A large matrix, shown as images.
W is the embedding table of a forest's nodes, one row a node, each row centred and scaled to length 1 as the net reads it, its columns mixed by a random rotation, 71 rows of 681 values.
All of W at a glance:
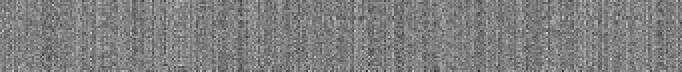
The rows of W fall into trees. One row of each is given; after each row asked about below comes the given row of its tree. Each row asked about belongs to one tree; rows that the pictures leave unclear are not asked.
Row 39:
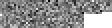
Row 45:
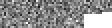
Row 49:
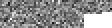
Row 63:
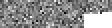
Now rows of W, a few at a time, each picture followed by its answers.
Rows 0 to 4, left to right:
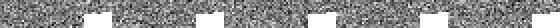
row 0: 49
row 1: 49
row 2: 63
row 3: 39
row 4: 45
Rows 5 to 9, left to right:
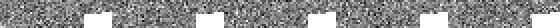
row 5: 49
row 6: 39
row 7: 49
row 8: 49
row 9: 63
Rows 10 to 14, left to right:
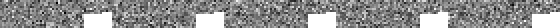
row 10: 63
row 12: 45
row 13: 49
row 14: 45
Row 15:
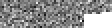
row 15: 49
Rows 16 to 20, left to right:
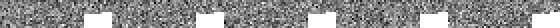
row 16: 39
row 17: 39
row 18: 39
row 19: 39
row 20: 49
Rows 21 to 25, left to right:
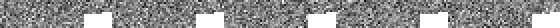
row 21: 45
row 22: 45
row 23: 63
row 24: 45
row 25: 49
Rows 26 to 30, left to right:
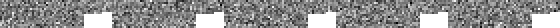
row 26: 49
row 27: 45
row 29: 39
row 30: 63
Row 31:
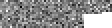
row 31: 63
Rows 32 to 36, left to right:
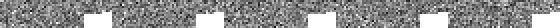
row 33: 49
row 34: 49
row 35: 63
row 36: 45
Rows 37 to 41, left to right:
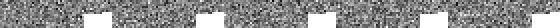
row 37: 63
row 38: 49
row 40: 45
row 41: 49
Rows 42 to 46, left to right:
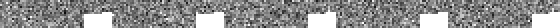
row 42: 63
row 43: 39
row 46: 49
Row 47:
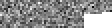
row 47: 39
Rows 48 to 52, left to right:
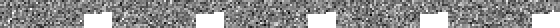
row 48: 49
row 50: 63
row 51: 39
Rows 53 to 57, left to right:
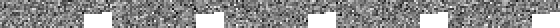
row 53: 45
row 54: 63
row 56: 45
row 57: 45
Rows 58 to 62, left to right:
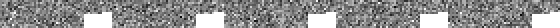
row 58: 49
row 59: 49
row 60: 39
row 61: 45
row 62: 49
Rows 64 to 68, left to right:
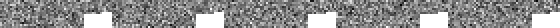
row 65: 49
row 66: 45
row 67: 45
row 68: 45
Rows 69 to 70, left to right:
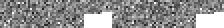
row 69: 49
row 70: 45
